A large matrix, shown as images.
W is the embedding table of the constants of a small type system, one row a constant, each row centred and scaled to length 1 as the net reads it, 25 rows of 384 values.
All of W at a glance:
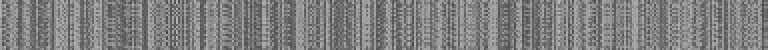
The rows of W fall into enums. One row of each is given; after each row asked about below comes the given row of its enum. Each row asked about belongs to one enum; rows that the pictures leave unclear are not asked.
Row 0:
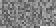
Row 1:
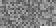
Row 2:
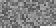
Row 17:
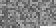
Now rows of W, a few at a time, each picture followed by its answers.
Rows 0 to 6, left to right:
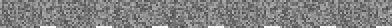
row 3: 17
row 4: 0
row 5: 2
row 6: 0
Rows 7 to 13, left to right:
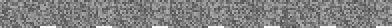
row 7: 2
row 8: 0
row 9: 1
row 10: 0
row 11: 1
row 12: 17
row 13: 1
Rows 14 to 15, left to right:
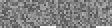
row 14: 2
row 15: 0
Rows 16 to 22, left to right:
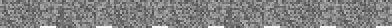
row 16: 1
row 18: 0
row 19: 1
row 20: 17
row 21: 1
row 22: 1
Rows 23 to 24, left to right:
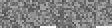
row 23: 2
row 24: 17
